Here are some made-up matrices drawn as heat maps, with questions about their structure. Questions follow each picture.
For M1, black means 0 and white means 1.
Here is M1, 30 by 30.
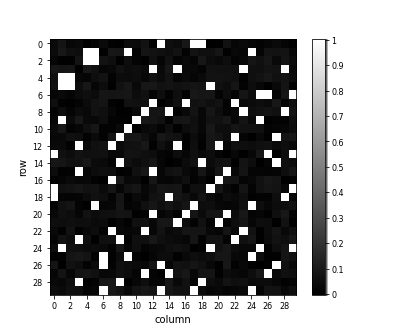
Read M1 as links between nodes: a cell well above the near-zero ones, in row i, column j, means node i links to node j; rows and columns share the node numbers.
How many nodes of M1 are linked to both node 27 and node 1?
0
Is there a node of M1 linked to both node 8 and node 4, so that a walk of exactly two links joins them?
no
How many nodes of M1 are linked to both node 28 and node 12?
1
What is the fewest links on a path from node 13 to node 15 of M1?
5
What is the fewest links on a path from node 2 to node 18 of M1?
5
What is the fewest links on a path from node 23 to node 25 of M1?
6
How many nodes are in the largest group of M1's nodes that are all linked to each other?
3
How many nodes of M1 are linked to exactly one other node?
1
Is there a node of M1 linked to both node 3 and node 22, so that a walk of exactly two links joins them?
yes
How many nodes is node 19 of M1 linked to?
3
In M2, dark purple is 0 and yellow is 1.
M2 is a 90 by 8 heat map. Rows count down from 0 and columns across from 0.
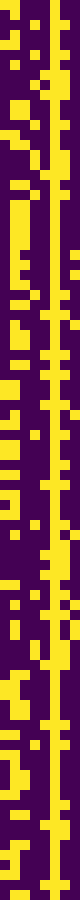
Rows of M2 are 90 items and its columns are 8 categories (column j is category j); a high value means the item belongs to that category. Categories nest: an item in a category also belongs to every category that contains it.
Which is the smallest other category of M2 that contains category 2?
1
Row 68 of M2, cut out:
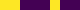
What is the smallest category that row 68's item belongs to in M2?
0
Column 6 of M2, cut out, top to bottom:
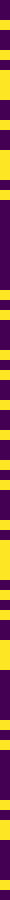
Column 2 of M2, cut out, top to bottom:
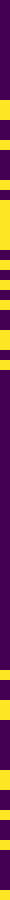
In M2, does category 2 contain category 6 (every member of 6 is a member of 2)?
no
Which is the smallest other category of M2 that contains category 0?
1
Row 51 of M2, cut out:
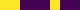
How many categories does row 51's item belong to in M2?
3
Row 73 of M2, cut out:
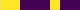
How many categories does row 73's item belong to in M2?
3
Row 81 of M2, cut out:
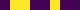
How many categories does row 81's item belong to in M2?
3
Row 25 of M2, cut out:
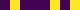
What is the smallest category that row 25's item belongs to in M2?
7
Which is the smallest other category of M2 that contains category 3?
6
